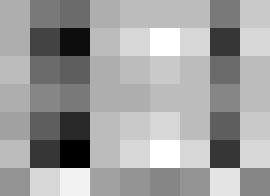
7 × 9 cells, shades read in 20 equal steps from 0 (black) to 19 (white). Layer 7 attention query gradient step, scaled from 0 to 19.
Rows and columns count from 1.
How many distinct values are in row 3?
5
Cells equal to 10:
4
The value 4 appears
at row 2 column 8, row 6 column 2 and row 6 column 8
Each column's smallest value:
11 4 0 12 11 10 11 4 10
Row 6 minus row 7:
3 -12 -18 2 5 9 5 -13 6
